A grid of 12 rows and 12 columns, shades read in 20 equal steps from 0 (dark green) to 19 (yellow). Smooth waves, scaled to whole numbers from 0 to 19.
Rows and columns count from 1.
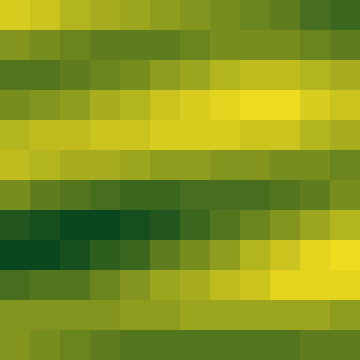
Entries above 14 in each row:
2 0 2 7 9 1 0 0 3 5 0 0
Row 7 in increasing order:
4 4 5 5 5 5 6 6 7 7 9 9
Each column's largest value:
17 16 15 16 16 17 17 18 19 19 18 19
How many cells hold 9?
13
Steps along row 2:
down down down same same up up same same down down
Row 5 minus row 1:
-3 -1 1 3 4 6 7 8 8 9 9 9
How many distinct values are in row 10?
9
